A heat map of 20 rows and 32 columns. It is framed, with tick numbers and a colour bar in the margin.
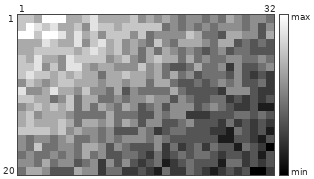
Odd rows or columns: none. Slope: up to the top left. Average level on the scale: 50%. Ninth with the highest average: top left. Stripes: none.
